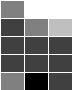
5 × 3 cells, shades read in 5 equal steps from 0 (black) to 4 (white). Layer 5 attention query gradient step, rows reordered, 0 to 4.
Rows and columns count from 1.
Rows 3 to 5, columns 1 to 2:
1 1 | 1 1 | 2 0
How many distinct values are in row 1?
2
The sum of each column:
7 8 10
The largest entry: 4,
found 2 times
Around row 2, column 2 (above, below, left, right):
4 1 1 3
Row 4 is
1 1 1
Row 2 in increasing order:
1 2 3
